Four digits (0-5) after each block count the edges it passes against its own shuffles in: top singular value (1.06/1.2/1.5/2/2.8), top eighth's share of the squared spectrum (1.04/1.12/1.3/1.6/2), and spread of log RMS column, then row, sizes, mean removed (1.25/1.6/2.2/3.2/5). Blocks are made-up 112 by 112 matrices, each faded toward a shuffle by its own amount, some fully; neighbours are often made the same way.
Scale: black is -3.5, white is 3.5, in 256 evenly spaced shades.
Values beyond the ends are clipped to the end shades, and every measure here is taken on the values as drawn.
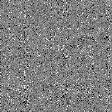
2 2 3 2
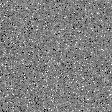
0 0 0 0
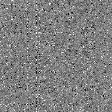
2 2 2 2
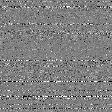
3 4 0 4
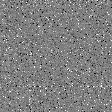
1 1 0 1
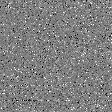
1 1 0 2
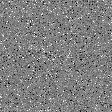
0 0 0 1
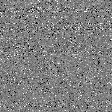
1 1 0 2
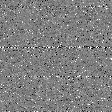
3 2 0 2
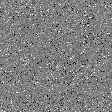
0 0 0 1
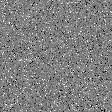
0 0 0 0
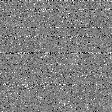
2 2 0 3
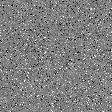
0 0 0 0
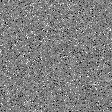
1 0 0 0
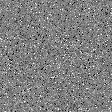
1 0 0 0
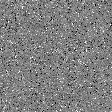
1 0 0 0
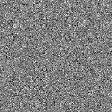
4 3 2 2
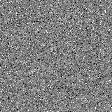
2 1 0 0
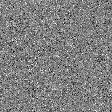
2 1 0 0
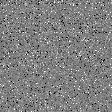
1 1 0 1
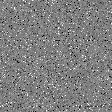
1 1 0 1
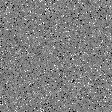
0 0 0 0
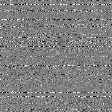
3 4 0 4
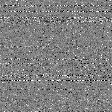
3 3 0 3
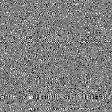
4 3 2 2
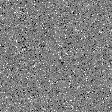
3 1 0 0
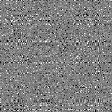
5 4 2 3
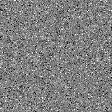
3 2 1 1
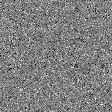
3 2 0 0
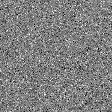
2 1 0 0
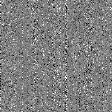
1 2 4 0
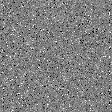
1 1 1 0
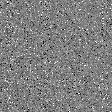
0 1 2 0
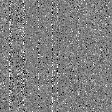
2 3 3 0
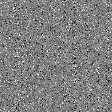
1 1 2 0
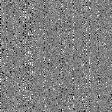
2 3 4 0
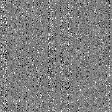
2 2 4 0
